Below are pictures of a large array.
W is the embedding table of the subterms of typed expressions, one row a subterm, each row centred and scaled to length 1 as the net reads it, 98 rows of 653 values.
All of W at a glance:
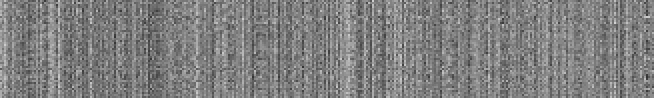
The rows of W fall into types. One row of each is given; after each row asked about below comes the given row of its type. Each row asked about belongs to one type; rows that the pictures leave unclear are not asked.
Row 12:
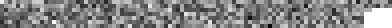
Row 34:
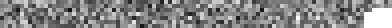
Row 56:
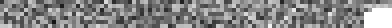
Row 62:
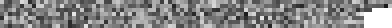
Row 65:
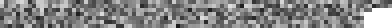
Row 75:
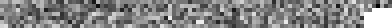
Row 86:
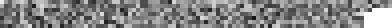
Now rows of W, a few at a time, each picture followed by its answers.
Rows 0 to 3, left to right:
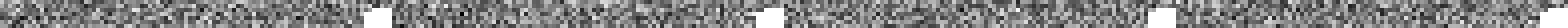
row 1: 86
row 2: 12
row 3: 12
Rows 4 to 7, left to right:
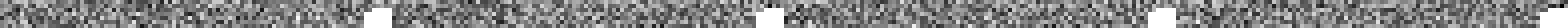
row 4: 34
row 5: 86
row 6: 34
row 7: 65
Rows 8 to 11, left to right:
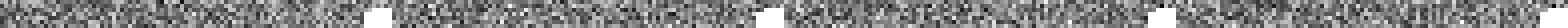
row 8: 12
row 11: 12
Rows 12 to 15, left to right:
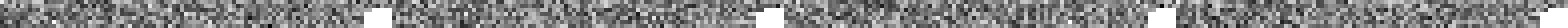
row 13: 62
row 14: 12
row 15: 86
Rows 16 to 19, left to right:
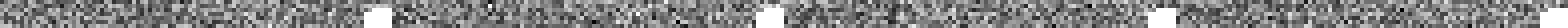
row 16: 56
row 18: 75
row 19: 75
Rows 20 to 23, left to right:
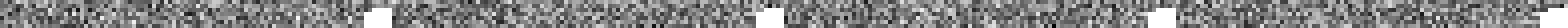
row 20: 34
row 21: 86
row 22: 62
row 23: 62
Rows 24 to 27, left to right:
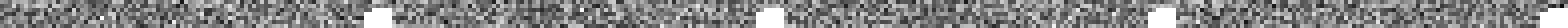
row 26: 56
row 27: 65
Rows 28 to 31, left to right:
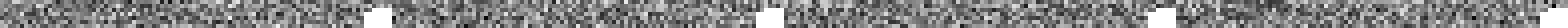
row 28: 56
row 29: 62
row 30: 65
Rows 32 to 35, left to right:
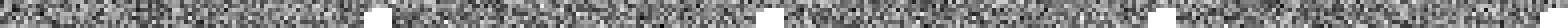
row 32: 34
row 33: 12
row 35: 34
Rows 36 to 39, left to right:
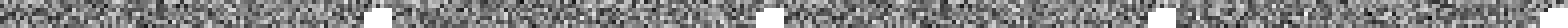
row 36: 34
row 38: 34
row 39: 86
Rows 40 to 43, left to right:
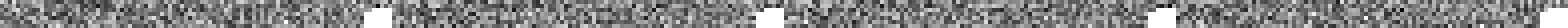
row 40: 12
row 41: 75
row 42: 65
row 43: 34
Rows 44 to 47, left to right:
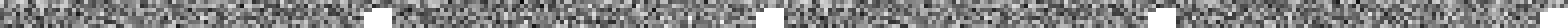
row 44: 65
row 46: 65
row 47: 12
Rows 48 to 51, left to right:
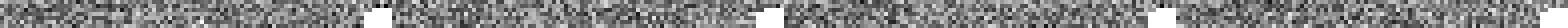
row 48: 75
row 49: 62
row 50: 86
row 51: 75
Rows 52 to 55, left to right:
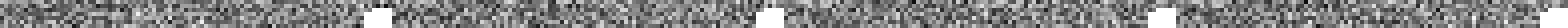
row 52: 75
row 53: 34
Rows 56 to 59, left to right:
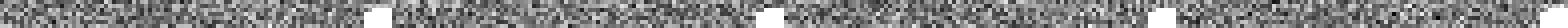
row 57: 65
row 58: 34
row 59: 56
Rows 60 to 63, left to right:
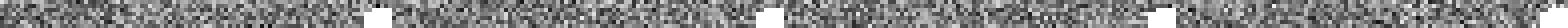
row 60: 86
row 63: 65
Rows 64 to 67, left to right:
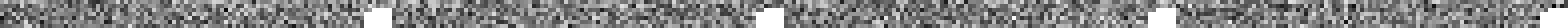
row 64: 86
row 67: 75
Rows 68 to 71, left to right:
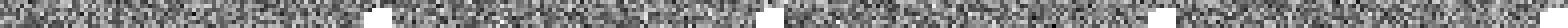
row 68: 65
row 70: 12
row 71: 12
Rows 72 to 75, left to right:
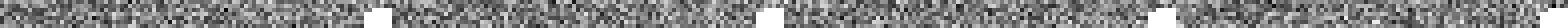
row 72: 75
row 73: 12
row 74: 12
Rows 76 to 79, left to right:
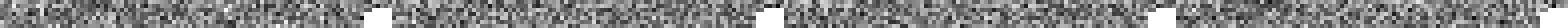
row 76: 65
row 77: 65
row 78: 65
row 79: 86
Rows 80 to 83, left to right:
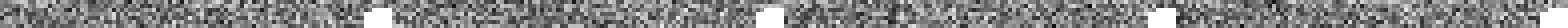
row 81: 56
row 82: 75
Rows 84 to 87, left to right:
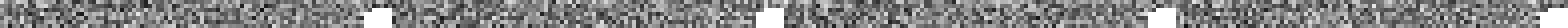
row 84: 75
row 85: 62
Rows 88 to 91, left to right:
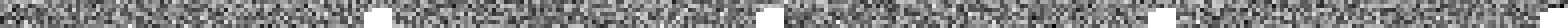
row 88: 34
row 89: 56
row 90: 12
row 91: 65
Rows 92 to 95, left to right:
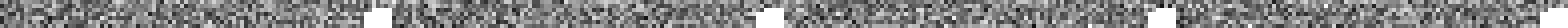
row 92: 62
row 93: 86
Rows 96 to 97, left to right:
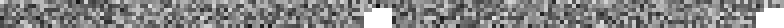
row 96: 86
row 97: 62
